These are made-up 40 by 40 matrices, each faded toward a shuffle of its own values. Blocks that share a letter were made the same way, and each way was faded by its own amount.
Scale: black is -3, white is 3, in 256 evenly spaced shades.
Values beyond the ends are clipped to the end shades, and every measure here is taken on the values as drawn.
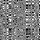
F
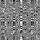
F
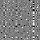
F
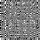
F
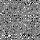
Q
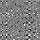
F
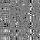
F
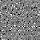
Q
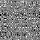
Q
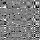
F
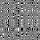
F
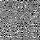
Q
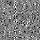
Q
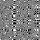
F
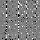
F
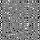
F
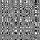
F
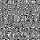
Q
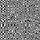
F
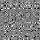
Q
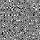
Q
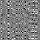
F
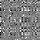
F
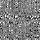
Q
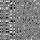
F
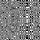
F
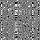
F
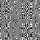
F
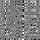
F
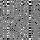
F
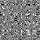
Q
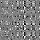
F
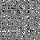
Q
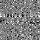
Q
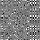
F
